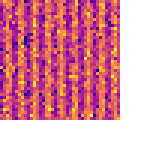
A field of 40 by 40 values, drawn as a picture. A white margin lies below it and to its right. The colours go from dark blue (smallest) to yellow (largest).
Histogram: bell-shaped. Stripes: upright, repeating 9 times. Seam: none. Average level on the scale: 50%.
